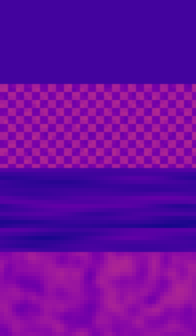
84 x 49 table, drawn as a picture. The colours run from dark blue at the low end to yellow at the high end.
It is made of 4 by 1 panels. Panel 1,1: very low, flat. Panel 2,1: low, checkered. Panel 3,1: very low, streaked across, faint in contrast. Panel 4,1: low, blotchy, faint in contrast.
